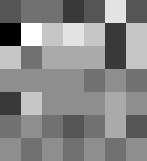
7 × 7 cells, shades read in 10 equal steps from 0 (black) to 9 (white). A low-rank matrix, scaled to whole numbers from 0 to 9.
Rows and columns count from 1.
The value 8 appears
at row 1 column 6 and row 2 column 4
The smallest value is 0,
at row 2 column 1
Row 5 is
2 7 5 5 5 6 5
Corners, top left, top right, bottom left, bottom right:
3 3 5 5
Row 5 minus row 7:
-3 3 0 1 0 2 0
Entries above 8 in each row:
0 1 0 0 0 0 0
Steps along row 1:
up same down up up down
